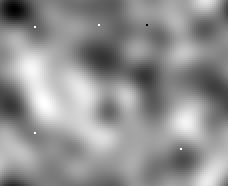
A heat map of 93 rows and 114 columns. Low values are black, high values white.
Ninth with the highest average: middle left. Grain: smooth. Mirror symmetry: none. Odd rows or columns: none. Lone odd cells: 5, 4 higher and 1 lower than their neighbours.
